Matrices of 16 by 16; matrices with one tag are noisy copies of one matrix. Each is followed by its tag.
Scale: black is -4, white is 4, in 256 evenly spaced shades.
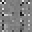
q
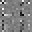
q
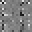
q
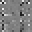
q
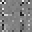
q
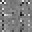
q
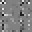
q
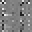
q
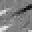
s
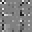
q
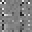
q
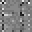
q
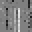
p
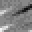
s
